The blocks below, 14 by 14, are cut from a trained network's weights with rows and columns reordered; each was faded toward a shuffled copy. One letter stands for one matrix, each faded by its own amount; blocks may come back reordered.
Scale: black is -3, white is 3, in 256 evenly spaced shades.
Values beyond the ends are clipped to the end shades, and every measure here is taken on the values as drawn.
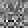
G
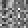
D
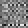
G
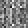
D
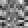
D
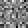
D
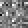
D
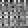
G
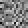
D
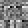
G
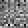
G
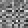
G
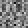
D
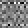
G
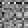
G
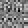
G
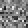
D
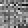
G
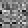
G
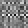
G
